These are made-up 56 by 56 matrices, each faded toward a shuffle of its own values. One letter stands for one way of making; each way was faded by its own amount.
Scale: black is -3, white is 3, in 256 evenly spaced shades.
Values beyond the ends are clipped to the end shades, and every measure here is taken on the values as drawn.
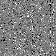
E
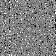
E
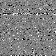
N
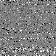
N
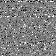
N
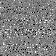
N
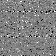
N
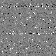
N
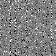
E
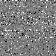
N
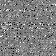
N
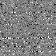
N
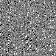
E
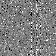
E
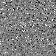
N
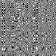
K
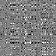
K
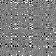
K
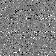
N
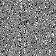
E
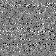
N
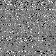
N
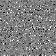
N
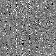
E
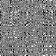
K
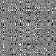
K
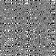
K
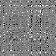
K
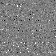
N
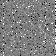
E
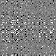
K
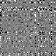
K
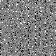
E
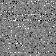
N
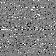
N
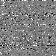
N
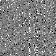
E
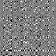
K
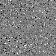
N
